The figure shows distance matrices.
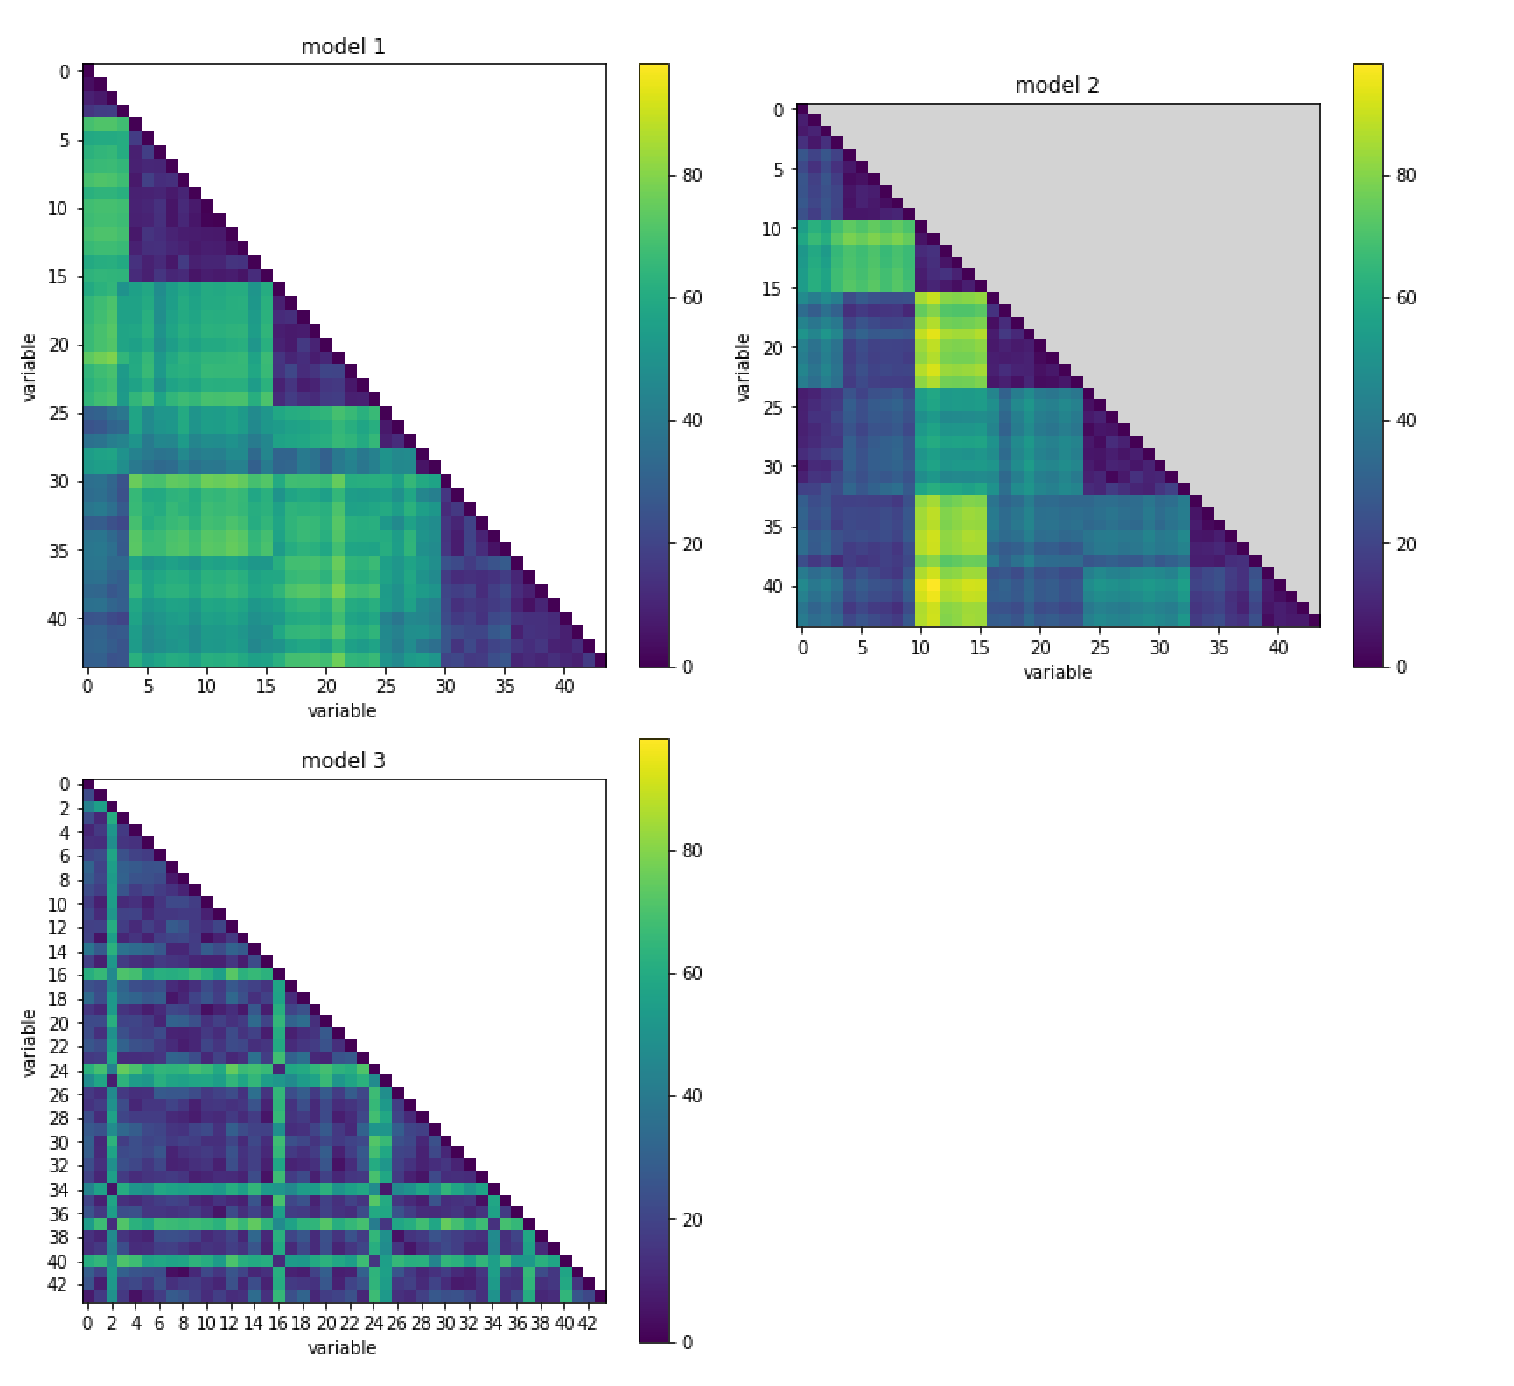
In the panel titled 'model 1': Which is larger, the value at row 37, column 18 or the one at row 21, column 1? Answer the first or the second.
the second
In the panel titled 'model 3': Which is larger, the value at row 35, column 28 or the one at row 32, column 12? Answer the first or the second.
the second
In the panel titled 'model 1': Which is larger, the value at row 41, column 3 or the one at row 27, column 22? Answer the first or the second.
the second
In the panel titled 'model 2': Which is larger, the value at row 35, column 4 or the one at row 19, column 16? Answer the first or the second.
the first
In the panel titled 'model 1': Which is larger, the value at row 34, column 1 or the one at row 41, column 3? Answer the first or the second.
the first
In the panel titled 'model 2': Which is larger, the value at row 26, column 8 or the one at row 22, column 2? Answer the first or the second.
the second
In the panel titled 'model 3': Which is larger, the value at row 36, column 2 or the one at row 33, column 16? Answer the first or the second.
the second
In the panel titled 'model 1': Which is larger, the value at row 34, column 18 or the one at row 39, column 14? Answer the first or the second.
the first
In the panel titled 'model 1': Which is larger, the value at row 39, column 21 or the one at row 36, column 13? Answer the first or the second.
the first
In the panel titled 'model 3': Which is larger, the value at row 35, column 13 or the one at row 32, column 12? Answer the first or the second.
the second
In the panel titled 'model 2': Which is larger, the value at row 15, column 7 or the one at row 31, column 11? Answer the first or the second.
the first
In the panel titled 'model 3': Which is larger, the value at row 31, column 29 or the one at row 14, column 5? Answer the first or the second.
the second
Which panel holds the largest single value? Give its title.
model 2
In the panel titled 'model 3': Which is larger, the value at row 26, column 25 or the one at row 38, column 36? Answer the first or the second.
the first
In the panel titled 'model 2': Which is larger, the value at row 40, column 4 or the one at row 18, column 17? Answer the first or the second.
the first
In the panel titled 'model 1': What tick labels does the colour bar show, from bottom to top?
0, 20, 40, 60, 80
